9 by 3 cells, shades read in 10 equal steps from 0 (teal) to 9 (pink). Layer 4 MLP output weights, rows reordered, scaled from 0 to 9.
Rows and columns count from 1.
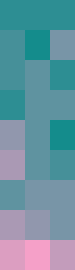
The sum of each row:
3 6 6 7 8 11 11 15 24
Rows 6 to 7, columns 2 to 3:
3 2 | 4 4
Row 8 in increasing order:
4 5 6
